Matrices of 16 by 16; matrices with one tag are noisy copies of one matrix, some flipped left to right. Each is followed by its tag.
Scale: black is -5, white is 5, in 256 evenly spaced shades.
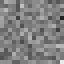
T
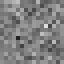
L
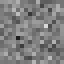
L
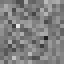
L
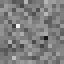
L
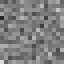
T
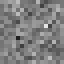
L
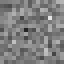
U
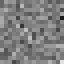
T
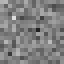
U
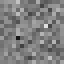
L
